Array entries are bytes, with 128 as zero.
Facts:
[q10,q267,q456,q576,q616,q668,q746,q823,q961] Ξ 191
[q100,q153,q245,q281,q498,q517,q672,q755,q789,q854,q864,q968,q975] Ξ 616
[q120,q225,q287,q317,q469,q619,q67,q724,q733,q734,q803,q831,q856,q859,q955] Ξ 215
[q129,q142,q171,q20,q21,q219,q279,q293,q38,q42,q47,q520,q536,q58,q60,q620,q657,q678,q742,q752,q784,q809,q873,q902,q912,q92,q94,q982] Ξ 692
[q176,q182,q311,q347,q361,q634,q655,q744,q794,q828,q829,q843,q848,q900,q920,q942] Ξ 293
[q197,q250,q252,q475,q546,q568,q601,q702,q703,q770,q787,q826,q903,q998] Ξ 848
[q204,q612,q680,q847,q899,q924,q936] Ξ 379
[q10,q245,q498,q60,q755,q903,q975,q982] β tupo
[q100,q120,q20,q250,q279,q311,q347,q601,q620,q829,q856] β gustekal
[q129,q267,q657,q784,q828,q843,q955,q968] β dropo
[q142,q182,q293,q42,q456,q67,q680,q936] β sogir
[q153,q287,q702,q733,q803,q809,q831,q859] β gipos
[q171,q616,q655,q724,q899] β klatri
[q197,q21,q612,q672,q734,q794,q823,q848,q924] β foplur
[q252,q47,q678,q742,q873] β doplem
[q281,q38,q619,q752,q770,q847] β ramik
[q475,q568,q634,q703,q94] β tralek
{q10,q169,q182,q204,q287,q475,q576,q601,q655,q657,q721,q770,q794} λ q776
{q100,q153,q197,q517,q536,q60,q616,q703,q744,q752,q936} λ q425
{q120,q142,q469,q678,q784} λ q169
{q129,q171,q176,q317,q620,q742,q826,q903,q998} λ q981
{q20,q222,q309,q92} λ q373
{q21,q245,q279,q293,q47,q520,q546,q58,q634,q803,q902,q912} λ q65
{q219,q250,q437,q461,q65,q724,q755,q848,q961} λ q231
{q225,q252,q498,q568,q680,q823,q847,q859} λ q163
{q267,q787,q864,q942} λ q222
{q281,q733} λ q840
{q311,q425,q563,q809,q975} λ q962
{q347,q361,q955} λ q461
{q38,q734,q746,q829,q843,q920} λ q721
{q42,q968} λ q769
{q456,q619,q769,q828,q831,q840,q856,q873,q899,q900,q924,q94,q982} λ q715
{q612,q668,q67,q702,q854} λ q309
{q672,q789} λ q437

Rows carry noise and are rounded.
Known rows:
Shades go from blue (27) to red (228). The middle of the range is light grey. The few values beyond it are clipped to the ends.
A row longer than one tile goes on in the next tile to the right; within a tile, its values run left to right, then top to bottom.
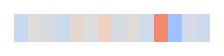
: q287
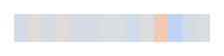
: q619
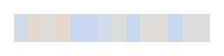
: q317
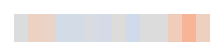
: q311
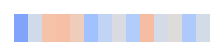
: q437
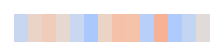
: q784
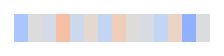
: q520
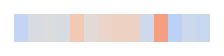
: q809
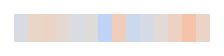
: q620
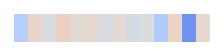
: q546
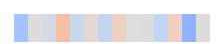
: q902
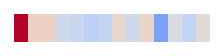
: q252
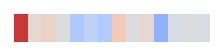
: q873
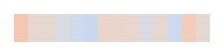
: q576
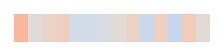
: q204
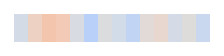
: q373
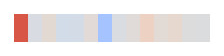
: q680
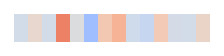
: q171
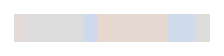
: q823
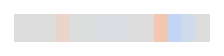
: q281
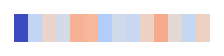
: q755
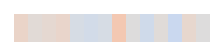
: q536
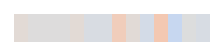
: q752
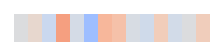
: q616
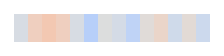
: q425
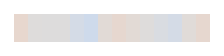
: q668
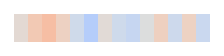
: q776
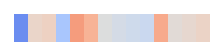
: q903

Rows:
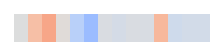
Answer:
q169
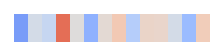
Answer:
q724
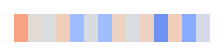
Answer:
q47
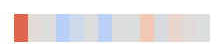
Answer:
q456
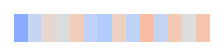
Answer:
q347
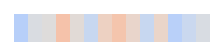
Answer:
q129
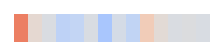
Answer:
q67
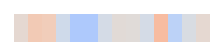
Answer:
q469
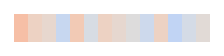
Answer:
q770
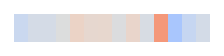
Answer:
q153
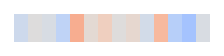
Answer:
q702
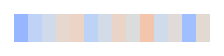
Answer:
q848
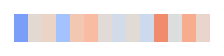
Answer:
q10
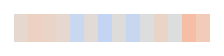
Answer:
q100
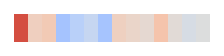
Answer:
q142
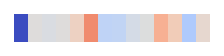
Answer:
q245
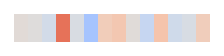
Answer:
q899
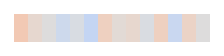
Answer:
q794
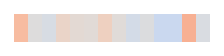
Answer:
q746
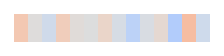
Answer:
q734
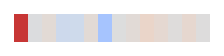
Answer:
q936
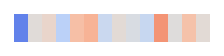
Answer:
q982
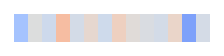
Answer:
q21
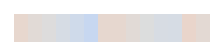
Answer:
q744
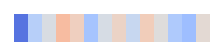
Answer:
q955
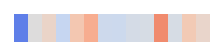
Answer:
q498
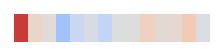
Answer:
q182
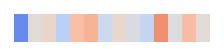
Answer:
q60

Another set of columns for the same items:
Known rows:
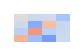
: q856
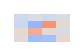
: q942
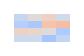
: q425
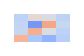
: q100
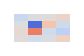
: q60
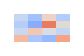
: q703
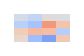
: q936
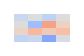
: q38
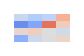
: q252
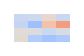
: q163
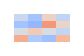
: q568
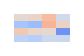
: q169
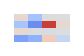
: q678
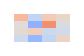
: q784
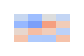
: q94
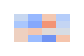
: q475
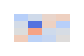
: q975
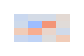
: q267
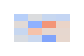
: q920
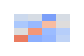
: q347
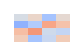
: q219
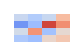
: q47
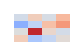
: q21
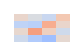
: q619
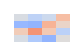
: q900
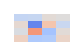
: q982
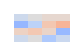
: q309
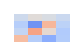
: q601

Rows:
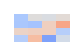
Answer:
q721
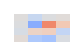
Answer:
q204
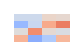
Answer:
q293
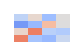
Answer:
q250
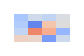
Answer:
q829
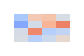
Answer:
q65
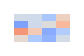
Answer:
q461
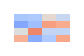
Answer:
q634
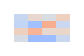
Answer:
q197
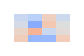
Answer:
q171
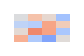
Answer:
q809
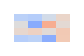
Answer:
q843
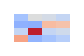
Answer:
q279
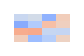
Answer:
q361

